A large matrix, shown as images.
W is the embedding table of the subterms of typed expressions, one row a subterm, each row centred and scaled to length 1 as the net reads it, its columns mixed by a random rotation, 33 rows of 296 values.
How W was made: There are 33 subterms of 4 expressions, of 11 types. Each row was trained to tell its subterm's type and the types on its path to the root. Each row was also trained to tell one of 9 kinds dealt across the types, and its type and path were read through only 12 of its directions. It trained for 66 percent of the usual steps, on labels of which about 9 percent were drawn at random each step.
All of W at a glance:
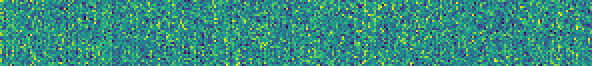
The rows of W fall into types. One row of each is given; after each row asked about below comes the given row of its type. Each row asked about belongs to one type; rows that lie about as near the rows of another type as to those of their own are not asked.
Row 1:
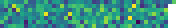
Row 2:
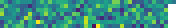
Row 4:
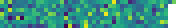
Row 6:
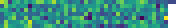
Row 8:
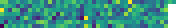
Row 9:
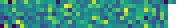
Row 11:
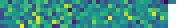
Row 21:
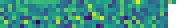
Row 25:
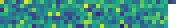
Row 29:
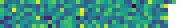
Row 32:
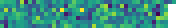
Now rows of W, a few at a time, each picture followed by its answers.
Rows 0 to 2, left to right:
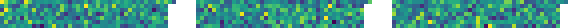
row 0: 6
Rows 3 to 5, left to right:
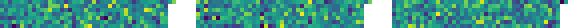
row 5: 25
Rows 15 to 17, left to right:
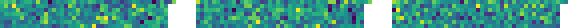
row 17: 6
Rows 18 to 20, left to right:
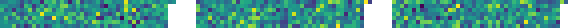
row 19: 21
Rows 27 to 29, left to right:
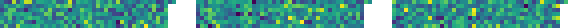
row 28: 9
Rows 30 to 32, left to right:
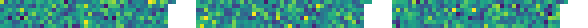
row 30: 4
